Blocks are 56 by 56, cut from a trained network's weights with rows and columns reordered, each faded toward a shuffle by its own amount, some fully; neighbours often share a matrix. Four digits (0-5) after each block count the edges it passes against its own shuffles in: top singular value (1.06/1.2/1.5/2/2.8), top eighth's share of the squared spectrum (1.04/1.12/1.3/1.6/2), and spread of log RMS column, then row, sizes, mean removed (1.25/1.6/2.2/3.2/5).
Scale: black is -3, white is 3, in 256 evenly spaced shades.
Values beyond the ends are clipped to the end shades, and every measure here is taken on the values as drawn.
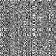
4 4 2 2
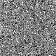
2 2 0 0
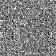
2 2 1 0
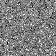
1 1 0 0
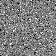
0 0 0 0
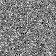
0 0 0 0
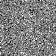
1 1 0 0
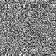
4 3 1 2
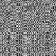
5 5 3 2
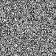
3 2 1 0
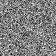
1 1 0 0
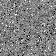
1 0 0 0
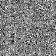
2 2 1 1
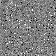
2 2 0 1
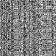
3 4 1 2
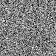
0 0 0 0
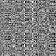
4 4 2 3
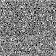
1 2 0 0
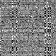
4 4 3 1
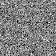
0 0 0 0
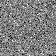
0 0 0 0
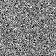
1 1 0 0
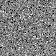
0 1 0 0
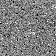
0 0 0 0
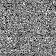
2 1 0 0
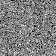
0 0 0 0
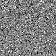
3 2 0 0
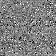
3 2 0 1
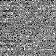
3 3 1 1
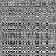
5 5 3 3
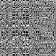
4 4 3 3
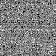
3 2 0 1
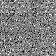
3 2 0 0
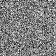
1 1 0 0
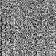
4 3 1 1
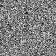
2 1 0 0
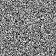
1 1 0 0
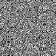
3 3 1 1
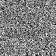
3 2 0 0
